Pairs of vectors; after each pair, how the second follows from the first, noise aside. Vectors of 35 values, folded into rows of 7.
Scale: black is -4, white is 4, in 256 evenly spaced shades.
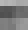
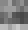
reversed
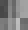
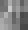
reversed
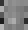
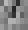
shuffled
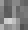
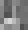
copied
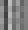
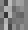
sign-scrambled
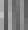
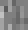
partly zeroed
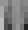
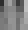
reversed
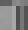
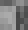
copied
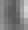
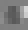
partly zeroed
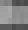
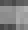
reversed
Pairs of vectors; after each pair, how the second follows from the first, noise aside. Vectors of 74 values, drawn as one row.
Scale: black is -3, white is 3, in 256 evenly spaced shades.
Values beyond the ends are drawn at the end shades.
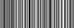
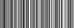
sign-scrambled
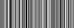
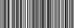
negated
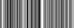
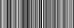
sign-scrambled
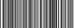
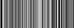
sign-scrambled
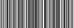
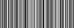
negated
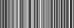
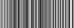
negated
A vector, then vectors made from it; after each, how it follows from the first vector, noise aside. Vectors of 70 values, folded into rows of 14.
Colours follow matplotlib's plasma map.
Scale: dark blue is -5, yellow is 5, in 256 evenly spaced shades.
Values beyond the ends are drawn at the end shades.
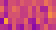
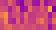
reversed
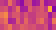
reversed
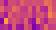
copied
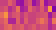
reversed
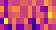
scaled up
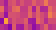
copied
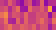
reversed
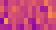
copied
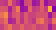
reversed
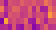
copied
